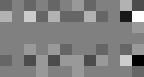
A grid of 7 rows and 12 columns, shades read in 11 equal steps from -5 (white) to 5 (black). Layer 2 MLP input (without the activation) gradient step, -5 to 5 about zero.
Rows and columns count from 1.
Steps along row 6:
down up down up down same up down up down up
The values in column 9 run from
-1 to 1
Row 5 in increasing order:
-1 -1 -1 0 0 0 0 0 0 1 1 1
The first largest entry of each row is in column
12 11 1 1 6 12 12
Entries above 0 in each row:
5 5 0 0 3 5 1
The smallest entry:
-5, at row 2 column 12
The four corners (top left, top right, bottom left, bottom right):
1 2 0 1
